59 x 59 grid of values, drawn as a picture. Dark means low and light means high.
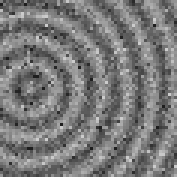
No single row or column stands out from its neighbours. Overall the values sit about 50% of the way up the scale. Concentric rings centre on the middle left. The values follow a bell shape. No overall slope runs across the table.
